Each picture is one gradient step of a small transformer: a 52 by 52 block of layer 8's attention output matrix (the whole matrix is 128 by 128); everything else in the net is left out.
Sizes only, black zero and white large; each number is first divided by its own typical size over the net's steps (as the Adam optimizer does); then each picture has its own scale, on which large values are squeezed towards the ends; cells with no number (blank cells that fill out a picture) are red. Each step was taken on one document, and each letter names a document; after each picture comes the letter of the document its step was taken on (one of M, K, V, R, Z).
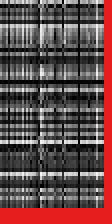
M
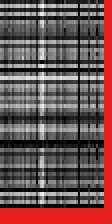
M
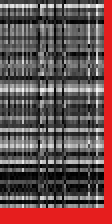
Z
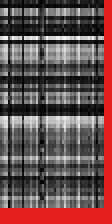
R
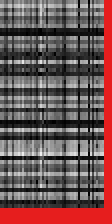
M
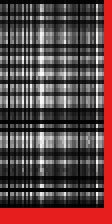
Z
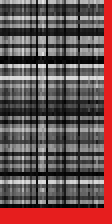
M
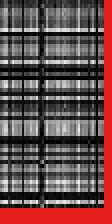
R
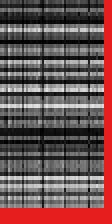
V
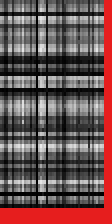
M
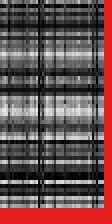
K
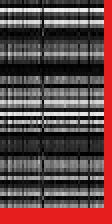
V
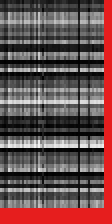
V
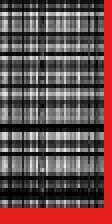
R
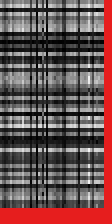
M
